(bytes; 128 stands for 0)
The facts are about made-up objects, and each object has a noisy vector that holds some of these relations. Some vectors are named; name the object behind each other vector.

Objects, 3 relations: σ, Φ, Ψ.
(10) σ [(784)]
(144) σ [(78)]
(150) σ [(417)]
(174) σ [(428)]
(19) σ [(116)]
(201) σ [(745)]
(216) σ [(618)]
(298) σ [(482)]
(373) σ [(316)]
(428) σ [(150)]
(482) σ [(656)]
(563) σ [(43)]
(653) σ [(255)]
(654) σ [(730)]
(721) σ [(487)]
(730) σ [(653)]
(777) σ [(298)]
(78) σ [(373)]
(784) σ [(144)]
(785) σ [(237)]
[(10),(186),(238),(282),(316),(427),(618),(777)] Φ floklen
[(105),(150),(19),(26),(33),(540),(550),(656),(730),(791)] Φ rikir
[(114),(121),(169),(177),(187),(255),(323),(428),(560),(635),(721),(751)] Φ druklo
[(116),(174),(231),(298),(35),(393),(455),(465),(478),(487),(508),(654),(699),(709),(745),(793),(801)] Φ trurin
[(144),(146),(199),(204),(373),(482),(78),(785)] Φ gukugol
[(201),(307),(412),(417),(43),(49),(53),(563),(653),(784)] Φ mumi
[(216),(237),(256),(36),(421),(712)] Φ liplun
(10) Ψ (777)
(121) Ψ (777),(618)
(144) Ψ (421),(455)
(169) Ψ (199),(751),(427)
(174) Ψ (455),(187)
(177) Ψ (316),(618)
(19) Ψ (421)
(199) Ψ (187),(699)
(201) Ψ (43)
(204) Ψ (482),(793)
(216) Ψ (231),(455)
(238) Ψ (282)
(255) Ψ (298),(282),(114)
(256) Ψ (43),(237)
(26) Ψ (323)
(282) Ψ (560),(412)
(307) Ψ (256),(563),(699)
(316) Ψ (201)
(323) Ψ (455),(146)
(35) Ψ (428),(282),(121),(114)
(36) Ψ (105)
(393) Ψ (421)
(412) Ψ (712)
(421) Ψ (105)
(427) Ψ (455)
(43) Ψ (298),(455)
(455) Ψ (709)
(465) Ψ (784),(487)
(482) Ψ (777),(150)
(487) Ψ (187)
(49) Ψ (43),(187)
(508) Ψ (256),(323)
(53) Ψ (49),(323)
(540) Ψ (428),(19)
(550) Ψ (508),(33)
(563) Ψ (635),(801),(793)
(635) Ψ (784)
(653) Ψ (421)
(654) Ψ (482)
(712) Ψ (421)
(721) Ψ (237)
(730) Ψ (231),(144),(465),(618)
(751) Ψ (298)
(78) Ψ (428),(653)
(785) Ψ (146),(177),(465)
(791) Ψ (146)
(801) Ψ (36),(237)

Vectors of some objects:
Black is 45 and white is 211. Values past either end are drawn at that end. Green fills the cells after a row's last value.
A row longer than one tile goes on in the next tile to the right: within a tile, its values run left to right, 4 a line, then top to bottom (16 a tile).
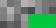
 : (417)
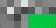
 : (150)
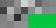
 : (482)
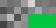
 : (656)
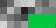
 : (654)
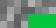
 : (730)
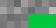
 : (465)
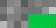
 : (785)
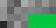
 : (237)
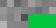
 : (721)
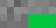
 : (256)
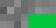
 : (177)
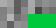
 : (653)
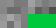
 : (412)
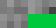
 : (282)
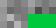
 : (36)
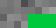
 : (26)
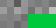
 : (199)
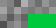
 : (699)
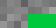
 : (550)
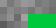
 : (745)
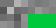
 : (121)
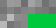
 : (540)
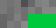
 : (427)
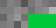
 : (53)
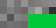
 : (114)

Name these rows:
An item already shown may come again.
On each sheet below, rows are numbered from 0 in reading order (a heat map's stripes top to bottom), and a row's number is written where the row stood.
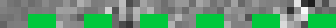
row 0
(33)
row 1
(563)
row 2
(255)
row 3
(540)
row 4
(721)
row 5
(78)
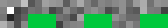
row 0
(777)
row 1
(618)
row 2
(428)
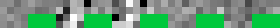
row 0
(801)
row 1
(784)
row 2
(10)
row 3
(307)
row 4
(216)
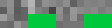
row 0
(428)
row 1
(256)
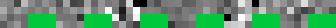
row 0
(699)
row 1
(174)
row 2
(316)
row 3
(43)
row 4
(10)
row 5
(150)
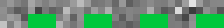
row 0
(19)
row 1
(204)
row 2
(751)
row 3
(150)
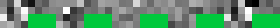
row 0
(373)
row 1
(777)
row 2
(793)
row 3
(417)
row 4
(316)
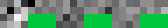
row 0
(144)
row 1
(298)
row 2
(169)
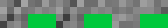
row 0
(187)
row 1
(187)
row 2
(238)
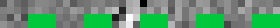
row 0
(201)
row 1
(49)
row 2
(784)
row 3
(35)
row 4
(487)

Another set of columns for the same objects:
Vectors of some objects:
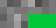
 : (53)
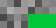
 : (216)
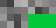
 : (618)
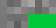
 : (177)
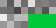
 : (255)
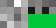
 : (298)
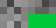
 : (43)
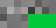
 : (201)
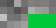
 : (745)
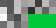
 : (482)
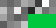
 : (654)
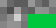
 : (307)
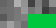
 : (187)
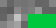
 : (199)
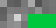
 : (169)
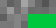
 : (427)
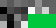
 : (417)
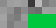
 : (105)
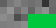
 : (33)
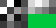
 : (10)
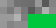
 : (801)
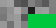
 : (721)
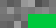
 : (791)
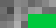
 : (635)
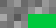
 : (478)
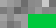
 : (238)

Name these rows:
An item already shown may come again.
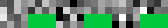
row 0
(482)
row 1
(174)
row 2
(316)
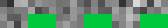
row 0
(618)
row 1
(699)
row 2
(730)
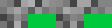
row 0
(785)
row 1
(216)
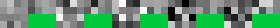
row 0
(19)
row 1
(656)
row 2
(78)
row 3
(174)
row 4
(428)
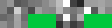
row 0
(563)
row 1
(78)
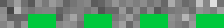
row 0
(793)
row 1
(49)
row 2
(751)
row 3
(35)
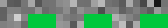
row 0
(169)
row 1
(114)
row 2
(237)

